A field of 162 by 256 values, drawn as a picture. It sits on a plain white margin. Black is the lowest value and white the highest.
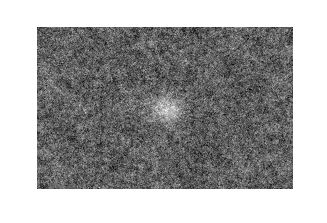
Average level on the scale: 40%. Odd rows or columns: none. Bumps: one, in the centre. Ninth with the highest average: centre.
